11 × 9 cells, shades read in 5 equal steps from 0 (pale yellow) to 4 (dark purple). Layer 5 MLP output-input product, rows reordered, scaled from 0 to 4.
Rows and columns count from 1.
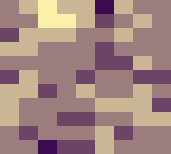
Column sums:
20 18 20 20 22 24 21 18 23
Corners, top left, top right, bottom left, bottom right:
2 2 2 2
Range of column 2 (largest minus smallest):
2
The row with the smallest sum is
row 2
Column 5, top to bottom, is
1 1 2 2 2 3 1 2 3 2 3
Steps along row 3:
down same same up same down up same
